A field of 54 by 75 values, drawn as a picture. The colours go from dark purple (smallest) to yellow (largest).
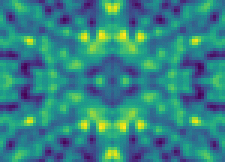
No lone cell stands out from its neighbours. Its left and right halves mirror each other, and so do its top and bottom. The field is mottled with small blotches.
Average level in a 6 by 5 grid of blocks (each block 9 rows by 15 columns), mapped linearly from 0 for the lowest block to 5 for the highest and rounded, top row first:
20202 / 23532 / 13131 / 13131 / 23532 / 20202
